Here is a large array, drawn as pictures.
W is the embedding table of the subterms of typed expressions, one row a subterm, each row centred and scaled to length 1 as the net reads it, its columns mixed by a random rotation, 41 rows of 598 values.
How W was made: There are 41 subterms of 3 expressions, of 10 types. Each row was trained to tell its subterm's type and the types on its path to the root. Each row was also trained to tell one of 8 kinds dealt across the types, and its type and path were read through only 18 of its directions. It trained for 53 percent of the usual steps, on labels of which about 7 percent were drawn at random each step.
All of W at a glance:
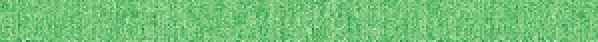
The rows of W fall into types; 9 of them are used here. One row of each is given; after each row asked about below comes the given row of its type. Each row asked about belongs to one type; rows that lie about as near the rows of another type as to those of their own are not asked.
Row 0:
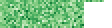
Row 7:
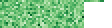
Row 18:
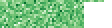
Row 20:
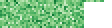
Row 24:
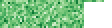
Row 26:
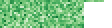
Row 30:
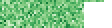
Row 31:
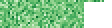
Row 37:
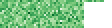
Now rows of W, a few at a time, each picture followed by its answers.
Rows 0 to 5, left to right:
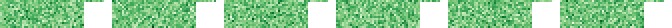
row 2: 37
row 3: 30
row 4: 26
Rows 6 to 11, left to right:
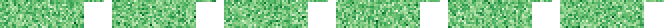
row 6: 20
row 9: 20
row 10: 26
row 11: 0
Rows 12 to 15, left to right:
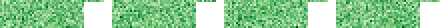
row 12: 30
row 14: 31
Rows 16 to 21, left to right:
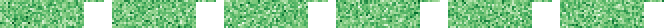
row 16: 31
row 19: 18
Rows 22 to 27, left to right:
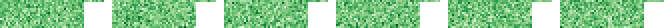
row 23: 31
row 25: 24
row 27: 26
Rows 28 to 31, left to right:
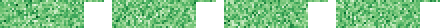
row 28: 18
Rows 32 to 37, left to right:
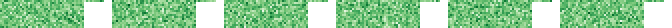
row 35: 18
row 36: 37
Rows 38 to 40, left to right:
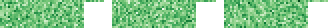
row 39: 24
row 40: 18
